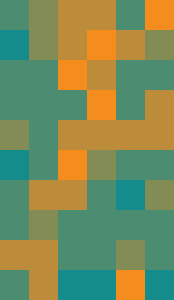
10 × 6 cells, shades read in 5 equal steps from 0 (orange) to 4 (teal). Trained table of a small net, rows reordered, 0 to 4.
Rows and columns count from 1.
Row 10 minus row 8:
0 -1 1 1 -3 1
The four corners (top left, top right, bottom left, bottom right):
3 0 3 4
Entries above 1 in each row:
3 3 4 4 2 5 4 6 4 4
